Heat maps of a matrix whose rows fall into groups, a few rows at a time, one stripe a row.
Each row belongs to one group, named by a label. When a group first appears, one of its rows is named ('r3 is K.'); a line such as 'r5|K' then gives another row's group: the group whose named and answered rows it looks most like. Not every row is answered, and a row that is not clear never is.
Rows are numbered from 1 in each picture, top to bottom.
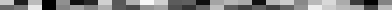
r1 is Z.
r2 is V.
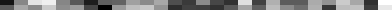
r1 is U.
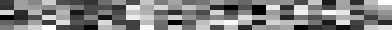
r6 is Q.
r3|Z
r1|Q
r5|Z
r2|U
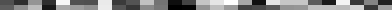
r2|V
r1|Z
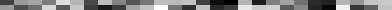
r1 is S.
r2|U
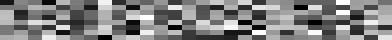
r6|Z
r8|U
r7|Q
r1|Z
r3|Z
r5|Q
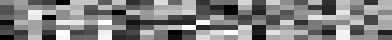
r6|S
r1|S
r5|V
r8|Z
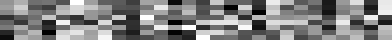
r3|S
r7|V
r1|S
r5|Z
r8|V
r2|S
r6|S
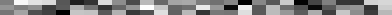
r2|U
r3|S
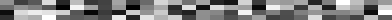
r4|Q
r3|U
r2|S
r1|U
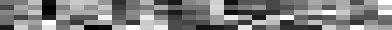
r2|V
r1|V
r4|Z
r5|Q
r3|V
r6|U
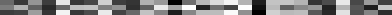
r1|Z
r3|Z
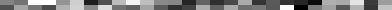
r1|U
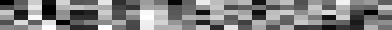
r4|Z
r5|Q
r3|Z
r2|V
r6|Q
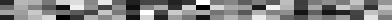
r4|Q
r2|S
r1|V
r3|Q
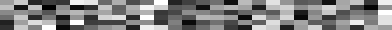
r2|Z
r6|Q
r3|V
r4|Q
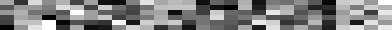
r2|S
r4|V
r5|Q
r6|U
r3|S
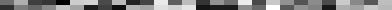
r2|U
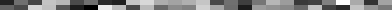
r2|Q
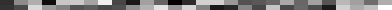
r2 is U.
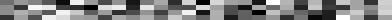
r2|Q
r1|S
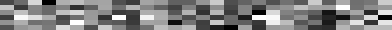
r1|V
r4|Q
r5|S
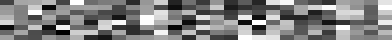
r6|Z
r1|S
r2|V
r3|U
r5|Q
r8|U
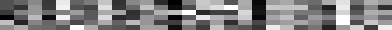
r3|S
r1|Z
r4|Z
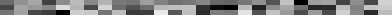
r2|S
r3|S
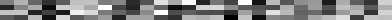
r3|S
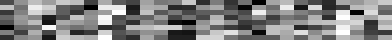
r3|Q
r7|Z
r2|Q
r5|V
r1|S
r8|V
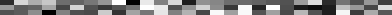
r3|Z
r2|U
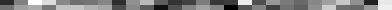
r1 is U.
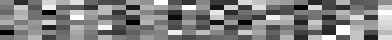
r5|Q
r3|V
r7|U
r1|U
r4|S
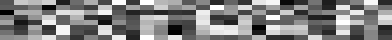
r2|Z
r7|Z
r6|Z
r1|Q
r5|U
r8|Q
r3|V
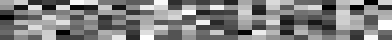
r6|U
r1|S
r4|U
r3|S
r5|U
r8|Q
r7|Q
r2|Z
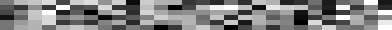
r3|Q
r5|Q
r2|Z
